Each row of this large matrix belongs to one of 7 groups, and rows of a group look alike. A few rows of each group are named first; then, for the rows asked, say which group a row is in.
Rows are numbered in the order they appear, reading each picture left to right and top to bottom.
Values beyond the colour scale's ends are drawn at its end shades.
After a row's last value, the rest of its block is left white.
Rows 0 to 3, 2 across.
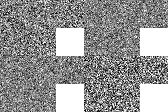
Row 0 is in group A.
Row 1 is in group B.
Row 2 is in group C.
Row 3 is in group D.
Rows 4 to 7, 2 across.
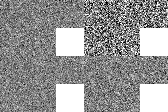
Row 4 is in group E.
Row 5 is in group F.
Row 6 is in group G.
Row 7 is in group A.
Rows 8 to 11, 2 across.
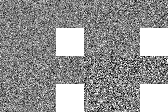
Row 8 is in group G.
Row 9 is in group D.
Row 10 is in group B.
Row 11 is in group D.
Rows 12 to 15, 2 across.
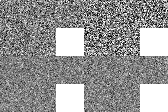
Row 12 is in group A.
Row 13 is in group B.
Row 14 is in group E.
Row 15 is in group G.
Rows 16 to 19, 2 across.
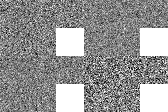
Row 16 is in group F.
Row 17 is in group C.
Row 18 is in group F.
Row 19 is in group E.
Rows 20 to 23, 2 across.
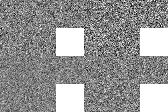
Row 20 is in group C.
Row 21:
E
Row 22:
F
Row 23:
B
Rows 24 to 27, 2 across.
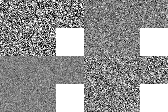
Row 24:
C
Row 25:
E
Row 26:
C
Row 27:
A
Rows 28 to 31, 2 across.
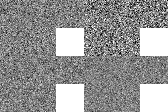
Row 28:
F
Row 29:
F
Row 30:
C
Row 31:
F
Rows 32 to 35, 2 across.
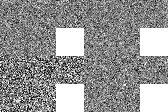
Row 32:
A
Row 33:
E
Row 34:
D
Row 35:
C
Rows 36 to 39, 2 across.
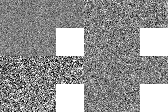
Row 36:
F
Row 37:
G
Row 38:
E
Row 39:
A
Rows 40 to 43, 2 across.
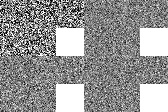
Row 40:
D
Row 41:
F
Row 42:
G
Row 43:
F
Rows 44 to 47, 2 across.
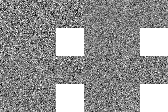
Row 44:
C
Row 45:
F
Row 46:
C
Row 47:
F
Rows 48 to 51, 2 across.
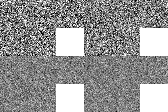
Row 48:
A
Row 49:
D
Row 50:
A
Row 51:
E
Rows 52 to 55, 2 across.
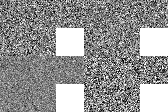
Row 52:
D
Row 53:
E
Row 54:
F
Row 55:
C
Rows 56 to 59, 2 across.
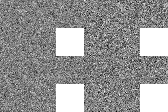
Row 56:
C
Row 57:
B
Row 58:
A
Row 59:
E
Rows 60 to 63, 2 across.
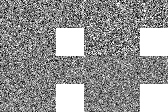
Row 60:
G
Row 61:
B
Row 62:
E
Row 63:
B
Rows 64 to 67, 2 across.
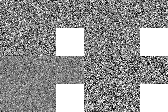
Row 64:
B
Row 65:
F
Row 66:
G
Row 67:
D
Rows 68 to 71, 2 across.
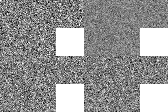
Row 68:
B
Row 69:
A
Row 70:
A
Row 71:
E
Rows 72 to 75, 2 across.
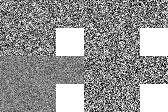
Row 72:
B
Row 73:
E
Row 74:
D
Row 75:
F
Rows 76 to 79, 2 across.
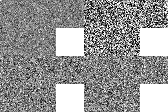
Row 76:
B
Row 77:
G
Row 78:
C
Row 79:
B
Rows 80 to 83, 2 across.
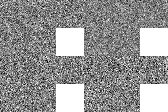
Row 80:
A
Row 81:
B
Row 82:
G
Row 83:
G
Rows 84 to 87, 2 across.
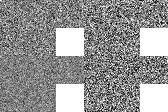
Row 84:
B
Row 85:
A
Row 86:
B
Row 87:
D
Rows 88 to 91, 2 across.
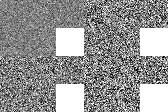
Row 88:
B
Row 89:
A
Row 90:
C
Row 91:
C
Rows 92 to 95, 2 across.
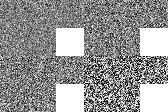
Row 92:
G
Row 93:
F
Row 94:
F
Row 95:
E
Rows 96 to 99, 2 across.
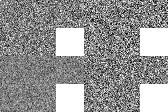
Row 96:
B
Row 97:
A
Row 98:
D
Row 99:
E
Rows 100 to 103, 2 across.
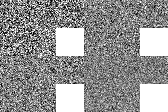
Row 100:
D
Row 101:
C
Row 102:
C
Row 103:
D
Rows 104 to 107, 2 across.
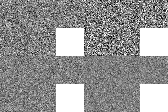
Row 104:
A
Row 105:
B
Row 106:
B
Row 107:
D
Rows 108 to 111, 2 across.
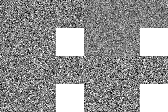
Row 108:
D
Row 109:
D
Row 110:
B
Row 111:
B
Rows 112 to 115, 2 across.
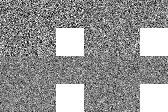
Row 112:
F
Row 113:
E
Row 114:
E
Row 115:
D
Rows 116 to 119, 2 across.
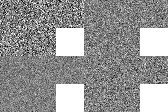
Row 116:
G
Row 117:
B
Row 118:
E
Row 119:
C
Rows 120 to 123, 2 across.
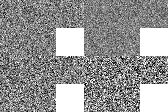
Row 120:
G
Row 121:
D
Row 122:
E
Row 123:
C
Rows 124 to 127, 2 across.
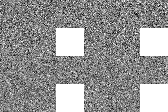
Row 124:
D
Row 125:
C
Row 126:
A
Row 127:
G
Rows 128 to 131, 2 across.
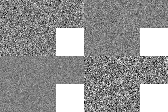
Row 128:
G
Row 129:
C
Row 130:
B
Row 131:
G
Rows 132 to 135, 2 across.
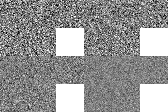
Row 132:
F
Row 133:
A
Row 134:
D
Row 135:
A
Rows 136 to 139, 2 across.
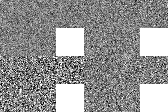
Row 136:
C
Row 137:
D
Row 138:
C
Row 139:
F
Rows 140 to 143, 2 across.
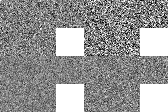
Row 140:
C
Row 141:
A
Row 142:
G
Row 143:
B
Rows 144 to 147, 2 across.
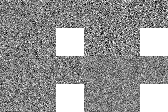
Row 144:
F
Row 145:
F
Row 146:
B
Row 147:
B
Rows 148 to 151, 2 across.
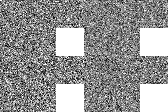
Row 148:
B
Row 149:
B
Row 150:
A
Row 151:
F
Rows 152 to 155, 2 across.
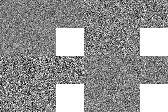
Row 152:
D
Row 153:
B
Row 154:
G
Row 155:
C
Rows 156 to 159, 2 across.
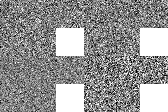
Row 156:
E
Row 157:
D
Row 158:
E
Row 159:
G
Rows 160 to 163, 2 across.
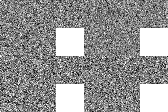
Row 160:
B
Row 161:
G
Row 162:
B
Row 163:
F
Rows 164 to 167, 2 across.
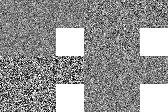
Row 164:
B
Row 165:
C
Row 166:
C
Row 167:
G
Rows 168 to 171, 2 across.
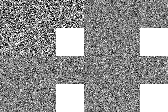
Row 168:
E
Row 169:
D
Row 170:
C
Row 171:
E
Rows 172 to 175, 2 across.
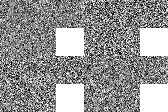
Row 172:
G
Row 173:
F
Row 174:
A
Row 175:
E
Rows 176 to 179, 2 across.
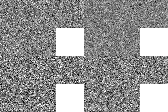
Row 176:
G
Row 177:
E
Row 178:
B
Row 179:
B
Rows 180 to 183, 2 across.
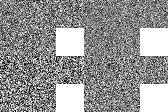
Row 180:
B
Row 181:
F
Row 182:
G
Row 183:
G
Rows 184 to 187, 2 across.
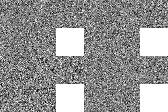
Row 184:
F
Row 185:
C
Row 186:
C
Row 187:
C
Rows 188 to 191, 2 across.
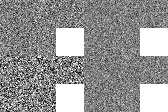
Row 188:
F
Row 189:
F
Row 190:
C
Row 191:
F
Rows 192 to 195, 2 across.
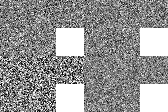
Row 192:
E
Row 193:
D
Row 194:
C
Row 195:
B
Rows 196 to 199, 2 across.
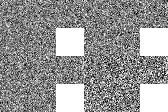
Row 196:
A
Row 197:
C
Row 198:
G
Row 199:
G
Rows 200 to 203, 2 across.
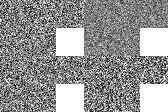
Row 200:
G
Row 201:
B
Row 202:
A
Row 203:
F
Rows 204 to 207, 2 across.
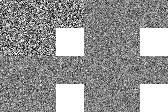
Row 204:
B
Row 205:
F
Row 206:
C
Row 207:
C
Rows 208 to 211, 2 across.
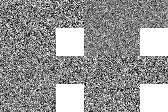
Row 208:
A
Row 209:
E
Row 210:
C
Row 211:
C
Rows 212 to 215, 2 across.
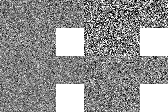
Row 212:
E
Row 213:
D
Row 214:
B
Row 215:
A
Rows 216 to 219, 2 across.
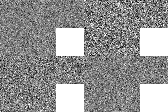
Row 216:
F
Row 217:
B
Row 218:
D
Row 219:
F
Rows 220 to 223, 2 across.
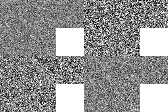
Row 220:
A
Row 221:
E
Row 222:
C
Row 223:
A
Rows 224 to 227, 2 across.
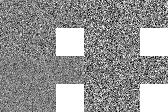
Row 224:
C
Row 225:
G
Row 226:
G
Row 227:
E
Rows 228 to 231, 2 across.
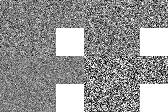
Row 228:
E
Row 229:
A
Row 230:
A
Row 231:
B
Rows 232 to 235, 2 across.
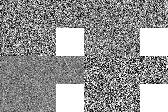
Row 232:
D
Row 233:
G
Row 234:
D
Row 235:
F
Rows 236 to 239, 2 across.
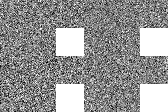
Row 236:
C
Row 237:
F
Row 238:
E
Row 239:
G
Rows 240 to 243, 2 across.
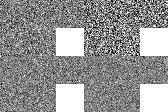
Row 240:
D
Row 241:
D
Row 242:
B
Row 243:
G
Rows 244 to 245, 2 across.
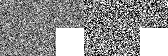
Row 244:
B
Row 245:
D
